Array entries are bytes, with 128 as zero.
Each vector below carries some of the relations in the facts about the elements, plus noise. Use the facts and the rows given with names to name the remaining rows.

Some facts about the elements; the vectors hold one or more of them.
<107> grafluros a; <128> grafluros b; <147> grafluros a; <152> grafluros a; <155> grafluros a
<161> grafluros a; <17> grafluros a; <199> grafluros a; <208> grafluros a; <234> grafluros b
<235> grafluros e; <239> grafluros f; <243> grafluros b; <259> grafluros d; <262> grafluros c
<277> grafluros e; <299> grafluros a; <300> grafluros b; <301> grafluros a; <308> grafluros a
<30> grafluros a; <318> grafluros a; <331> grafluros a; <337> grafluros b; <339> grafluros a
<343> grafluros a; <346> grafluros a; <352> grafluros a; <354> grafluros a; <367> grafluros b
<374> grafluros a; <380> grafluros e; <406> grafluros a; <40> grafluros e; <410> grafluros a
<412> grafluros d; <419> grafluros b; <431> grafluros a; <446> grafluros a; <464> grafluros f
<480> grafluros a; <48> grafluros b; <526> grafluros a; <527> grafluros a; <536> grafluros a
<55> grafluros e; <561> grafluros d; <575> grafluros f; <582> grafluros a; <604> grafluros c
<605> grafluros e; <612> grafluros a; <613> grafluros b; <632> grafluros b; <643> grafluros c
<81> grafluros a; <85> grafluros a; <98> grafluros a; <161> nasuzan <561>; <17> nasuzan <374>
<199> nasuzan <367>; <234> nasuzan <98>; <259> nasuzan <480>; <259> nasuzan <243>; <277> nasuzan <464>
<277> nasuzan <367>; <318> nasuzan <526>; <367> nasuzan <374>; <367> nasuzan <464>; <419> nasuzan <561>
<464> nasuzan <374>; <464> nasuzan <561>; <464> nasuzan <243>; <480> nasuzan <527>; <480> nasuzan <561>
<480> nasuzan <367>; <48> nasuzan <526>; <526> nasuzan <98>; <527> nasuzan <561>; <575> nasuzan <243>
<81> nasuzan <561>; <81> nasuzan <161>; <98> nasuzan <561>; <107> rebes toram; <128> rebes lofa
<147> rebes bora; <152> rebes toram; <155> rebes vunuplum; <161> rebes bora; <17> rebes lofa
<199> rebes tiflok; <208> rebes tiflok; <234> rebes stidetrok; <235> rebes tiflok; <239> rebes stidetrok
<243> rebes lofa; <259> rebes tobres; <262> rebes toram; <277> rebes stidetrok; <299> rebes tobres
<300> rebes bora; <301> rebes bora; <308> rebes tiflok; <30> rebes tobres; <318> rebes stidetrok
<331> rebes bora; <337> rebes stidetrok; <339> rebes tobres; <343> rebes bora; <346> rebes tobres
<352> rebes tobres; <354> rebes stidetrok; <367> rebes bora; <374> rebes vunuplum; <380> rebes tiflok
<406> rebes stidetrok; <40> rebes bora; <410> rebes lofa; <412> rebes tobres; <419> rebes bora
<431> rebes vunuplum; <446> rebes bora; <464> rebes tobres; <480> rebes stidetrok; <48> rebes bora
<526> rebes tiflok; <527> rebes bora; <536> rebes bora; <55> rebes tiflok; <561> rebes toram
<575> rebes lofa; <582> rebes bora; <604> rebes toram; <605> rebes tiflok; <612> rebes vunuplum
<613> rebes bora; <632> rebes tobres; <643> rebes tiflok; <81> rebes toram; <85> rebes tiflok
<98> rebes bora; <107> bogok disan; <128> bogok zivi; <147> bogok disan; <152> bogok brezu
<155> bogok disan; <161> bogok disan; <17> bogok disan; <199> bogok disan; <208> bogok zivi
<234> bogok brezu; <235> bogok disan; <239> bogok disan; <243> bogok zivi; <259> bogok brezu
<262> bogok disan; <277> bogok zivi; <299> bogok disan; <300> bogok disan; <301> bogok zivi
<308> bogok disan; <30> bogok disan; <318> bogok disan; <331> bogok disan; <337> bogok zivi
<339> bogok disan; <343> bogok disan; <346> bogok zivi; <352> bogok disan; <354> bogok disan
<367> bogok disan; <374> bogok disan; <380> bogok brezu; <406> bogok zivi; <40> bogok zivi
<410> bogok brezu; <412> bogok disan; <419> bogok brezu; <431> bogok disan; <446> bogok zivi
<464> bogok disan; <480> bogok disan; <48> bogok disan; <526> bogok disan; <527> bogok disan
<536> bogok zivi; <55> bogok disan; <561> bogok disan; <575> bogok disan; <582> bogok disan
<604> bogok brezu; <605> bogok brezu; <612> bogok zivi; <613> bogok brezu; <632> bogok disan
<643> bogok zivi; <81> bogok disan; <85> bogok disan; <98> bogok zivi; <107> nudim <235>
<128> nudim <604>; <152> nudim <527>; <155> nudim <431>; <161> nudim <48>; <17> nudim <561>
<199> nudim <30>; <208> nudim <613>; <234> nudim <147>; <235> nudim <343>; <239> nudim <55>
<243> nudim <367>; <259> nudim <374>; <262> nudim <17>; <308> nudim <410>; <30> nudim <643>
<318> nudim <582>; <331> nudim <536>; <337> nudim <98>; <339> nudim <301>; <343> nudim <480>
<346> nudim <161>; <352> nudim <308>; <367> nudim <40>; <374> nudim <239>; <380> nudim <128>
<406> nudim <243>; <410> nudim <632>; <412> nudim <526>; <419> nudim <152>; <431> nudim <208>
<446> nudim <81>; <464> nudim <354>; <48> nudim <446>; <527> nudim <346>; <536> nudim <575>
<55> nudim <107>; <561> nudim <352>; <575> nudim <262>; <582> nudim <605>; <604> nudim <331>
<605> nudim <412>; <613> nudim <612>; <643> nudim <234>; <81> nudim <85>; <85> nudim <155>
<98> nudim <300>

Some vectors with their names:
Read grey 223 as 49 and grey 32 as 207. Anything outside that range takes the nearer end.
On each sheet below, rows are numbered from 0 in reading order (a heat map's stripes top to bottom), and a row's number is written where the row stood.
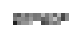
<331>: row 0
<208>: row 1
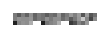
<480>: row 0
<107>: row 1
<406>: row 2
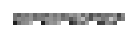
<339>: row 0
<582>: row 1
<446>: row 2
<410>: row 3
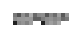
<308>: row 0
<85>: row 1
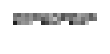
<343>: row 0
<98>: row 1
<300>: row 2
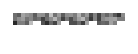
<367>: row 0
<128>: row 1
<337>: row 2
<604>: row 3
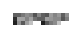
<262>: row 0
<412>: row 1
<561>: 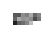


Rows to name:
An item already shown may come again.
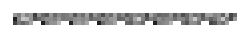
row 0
<643>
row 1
<331>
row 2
<85>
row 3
<17>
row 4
<605>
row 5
<81>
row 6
<380>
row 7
<612>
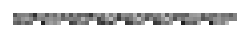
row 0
<234>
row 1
<85>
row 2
<152>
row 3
<243>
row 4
<536>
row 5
<536>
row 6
<632>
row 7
<527>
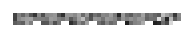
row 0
<604>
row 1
<419>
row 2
<446>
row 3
<613>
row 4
<352>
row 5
<464>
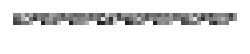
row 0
<40>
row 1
<48>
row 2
<81>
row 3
<575>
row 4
<346>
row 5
<374>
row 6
<277>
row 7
<259>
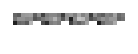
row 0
<632>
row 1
<259>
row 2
<643>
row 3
<352>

